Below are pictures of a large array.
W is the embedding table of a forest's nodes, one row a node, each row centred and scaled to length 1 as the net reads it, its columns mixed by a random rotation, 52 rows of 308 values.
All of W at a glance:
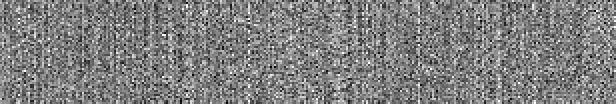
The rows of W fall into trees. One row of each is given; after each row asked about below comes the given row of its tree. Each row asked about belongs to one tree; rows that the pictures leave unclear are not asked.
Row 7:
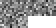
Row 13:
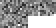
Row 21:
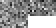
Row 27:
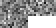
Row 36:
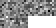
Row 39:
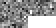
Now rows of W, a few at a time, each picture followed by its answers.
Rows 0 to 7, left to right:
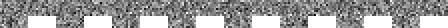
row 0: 7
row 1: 27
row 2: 39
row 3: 39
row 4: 39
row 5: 27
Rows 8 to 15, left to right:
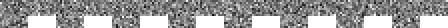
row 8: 13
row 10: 13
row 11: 39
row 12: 21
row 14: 7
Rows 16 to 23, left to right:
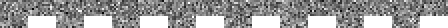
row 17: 21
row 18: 36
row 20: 13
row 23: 7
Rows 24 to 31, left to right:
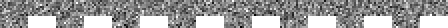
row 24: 36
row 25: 39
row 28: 21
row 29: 39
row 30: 7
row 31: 7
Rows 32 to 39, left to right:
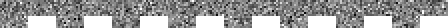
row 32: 39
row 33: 36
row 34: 27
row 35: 13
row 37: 7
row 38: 21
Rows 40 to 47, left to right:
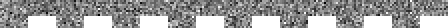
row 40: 21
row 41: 7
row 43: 39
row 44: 7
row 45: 27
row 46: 7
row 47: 39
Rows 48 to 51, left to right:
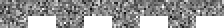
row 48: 7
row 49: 27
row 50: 39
